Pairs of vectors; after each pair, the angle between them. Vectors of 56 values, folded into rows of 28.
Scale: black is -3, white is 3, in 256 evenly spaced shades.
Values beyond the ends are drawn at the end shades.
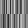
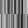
partly opposed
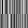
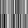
orthogonal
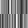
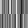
nearly parallel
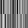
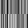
orthogonal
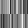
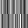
orthogonal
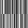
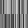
nearly opposite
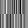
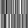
nearly opposite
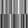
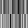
nearly opposite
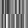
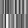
nearly parallel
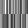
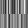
partly opposed
